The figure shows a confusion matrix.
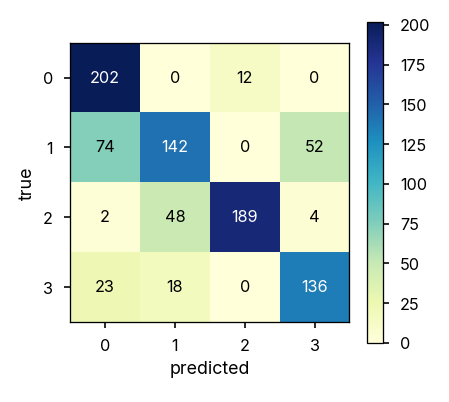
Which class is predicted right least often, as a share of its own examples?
1
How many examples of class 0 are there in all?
214
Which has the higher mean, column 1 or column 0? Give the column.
0
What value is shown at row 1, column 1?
142
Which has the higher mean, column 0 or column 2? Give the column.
0
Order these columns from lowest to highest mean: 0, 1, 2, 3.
3, 2, 1, 0
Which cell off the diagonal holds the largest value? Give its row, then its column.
1, 0
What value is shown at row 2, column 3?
4
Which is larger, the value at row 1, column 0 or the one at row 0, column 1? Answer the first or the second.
the first
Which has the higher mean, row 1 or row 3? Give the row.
1
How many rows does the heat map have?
4
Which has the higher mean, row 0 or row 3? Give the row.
0
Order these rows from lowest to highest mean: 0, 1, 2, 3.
3, 0, 2, 1
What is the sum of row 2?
243
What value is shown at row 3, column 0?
23
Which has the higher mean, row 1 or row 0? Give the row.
1
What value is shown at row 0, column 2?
12
